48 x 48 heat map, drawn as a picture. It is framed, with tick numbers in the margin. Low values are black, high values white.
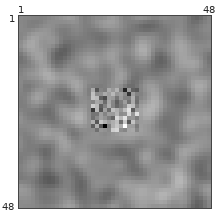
Odd patch: rougher, in the centre. Roughest part: centre. Histogram: heavy tails on both sides. Mirror symmetry: none. Odd rows or columns: none. Grain: blotchy.
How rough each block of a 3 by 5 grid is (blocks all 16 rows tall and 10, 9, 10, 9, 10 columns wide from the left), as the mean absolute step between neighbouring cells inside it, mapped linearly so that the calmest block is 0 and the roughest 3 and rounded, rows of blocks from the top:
00000 / 01300 / 00000
